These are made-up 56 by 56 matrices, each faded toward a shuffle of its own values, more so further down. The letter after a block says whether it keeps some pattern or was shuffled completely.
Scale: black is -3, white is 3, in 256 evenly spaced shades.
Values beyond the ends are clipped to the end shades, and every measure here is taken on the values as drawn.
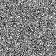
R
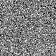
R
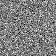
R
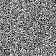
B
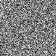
B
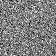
R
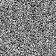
B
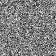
R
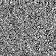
B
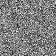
R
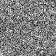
B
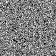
R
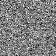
R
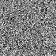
B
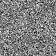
R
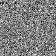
B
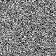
B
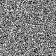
R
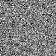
B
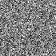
B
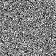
B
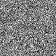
B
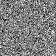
R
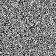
R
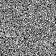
R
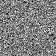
R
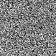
R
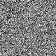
B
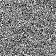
B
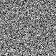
B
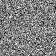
R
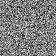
B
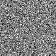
B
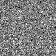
B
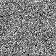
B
